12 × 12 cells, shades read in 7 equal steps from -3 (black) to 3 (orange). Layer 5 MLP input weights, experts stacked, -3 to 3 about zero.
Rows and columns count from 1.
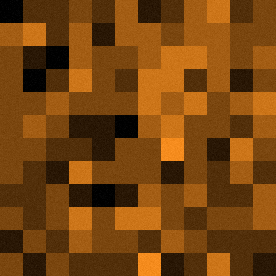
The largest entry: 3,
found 2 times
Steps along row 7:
same down same down up same up down down up down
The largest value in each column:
1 2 1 2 0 2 3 3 2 2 2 2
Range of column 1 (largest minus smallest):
4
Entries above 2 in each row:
0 0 0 0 0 0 1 0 0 0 0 1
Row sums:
-6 5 3 -1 9 -3 -1 -4 -8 5 -5 -6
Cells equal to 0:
47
